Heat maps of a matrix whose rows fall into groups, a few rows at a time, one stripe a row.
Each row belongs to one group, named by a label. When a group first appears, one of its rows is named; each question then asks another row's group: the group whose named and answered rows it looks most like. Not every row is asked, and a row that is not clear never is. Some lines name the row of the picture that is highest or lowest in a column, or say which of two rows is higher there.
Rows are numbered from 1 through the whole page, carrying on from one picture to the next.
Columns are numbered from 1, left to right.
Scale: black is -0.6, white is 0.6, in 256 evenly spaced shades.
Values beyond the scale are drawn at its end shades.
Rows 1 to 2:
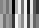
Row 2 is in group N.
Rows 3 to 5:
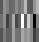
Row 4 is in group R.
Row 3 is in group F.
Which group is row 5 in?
R
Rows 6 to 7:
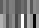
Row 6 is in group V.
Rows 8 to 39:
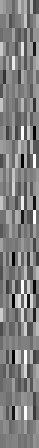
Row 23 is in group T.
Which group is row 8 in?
N
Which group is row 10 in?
V
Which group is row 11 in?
R
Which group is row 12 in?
V
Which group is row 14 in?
F
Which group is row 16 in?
V
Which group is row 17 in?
R
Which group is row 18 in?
N
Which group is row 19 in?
T
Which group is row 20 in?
V
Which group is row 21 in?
V
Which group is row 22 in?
R
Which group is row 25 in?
R
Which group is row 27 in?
F
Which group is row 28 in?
R
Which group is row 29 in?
N
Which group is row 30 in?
R
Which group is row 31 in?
F
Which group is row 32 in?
F
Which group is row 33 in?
N
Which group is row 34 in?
F
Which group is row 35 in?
V
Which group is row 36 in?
R
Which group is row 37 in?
N
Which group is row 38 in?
F
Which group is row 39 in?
V
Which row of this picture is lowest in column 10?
29
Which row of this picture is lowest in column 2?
13
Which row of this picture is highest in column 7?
29
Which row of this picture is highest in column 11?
29
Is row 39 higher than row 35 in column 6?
Yes
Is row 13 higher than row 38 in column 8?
Yes
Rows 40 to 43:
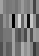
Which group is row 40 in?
R
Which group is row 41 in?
N
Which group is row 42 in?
V
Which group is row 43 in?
R
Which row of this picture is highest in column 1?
40
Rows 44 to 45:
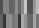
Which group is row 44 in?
F
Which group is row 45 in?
F
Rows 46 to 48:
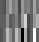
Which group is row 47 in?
F
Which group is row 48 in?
T
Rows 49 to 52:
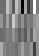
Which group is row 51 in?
V
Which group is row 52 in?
R
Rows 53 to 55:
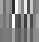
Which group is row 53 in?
N
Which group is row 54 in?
V
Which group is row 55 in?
V
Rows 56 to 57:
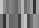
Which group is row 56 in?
R
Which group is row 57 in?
F
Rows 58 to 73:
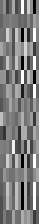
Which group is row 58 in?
R
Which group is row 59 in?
V
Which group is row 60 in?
T
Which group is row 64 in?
T
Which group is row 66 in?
R
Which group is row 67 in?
F
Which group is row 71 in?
T
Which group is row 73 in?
R
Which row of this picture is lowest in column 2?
67
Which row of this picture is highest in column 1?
66
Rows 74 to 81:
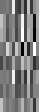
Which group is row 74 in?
V
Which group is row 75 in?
R
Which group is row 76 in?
R
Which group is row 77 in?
T
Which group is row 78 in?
R
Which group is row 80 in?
V
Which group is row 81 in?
R
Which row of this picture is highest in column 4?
77
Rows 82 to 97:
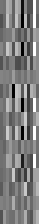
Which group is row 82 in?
T
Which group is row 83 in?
T
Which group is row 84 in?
V
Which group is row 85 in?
T
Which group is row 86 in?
V
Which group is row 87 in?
V
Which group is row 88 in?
N
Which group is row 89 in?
T
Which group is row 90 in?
F
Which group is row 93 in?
T
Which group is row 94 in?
V
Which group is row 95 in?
F
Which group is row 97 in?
F
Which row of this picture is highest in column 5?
94
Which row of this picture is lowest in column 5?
88
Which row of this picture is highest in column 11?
88
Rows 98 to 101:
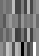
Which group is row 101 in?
T
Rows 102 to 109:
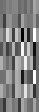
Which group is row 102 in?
V
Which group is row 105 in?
R
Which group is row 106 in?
N
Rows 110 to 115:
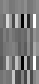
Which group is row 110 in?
F
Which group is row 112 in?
V
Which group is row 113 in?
V
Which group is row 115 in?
V
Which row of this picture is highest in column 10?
115
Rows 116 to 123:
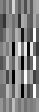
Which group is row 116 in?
V
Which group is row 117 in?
F
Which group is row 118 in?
T
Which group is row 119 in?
N
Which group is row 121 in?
N
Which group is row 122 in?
T
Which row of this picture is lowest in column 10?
119
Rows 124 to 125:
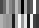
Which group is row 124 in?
T
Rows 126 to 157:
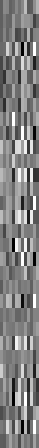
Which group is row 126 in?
F
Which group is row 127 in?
R
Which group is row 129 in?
T
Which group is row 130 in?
R
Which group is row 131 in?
F
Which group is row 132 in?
R
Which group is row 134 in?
V
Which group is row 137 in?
V
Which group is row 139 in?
N
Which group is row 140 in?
T
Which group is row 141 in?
N
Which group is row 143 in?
N
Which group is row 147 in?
T
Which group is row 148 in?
V
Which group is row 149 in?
F
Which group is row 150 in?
N
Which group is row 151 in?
R
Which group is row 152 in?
R
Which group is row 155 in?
F
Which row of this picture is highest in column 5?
134
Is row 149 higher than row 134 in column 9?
Yes
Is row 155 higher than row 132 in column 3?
Yes
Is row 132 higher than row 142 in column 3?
No
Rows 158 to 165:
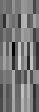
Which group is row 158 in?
R
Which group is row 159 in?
F
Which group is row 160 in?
R
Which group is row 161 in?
N
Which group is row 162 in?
N
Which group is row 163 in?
V
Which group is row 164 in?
R
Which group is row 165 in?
R
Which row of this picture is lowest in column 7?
159
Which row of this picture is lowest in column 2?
159
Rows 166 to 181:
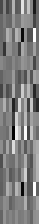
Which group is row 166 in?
R
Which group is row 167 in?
R
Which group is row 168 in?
T
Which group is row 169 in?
F
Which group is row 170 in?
R
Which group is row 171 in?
V
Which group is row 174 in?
N
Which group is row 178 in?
F
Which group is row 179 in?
T
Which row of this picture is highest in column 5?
176
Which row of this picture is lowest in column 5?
175
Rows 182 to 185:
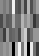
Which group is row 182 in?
V
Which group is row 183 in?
R
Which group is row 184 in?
F
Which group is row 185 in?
N
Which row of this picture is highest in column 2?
185
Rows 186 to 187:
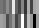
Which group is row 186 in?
V
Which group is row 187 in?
R
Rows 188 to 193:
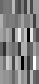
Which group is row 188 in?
V
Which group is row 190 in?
N
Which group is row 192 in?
T
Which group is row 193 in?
N
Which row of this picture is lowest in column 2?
191
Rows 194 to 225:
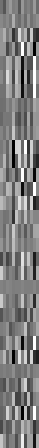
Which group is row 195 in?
V
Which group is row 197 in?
R
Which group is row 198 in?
T
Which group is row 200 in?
T
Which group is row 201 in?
V
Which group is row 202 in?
V
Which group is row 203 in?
V
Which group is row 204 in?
N
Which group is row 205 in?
N
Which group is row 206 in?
R
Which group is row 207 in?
T
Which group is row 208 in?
N
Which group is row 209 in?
N
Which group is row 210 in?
V
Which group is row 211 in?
V
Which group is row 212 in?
R
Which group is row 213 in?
R
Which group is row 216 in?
V
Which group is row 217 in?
F
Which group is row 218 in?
T
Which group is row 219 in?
N
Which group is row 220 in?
V
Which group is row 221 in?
F
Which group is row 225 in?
R
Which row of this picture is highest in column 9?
204
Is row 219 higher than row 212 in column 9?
Yes
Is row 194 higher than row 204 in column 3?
Yes
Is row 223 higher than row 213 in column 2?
No
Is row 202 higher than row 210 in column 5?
No
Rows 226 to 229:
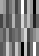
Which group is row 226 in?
R
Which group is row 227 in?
R
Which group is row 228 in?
F
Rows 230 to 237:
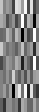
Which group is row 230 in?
N
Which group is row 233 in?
R
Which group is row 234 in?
T
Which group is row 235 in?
V
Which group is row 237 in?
F
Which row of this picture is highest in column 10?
231
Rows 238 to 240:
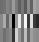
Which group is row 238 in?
V
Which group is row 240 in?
N
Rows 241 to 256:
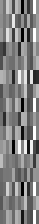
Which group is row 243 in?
T
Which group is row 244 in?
F
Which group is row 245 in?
F
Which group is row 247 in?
F
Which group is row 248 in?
T
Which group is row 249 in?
F
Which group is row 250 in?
T
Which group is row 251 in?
N
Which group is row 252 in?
R
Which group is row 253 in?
V
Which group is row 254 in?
T
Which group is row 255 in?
F
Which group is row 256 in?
T
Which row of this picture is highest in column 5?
242
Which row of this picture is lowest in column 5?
251
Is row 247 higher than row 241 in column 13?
Yes
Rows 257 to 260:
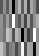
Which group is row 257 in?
N
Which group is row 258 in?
V
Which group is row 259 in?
T
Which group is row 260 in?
R
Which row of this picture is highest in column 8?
260
